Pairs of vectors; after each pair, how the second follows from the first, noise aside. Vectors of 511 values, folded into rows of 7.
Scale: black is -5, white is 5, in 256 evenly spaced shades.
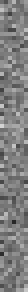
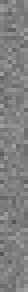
shrunk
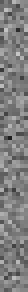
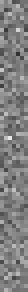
negated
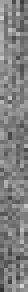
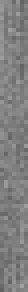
shrunk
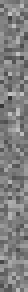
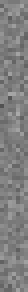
shrunk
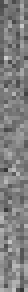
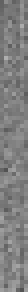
shrunk
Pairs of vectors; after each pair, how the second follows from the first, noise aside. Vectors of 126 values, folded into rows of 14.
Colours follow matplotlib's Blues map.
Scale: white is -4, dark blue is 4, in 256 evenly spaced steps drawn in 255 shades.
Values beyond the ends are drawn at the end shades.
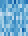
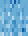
partly zeroed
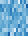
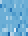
partly zeroed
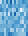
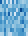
negated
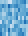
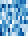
scaled up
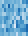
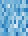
sign-scrambled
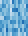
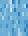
partly zeroed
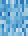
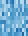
negated
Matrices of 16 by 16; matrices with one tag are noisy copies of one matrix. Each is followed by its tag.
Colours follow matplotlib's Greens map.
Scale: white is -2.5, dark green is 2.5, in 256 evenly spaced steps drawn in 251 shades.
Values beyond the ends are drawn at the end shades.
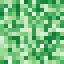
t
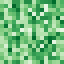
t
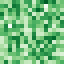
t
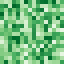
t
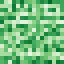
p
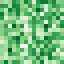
t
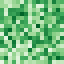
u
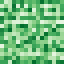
p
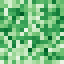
u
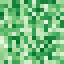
t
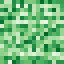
p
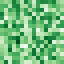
t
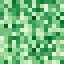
t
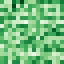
p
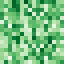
t
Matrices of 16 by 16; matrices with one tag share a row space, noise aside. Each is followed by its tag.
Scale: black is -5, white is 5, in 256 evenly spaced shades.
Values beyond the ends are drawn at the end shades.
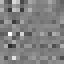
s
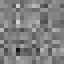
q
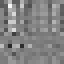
s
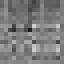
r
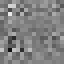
s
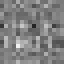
q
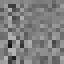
s
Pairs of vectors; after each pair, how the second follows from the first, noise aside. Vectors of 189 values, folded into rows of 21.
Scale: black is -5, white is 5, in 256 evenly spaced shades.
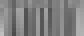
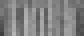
negated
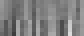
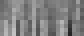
negated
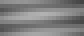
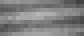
copied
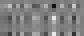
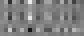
reversed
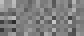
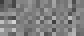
negated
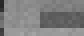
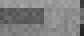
reversed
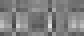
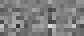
sign-scrambled
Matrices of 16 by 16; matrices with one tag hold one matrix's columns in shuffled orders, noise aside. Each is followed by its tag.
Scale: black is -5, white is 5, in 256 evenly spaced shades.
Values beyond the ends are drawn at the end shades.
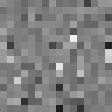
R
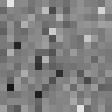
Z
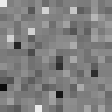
Z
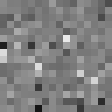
R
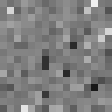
Z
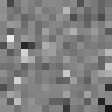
R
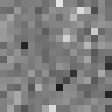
Z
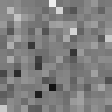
Z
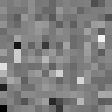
R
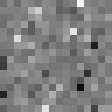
Z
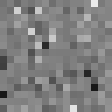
Z
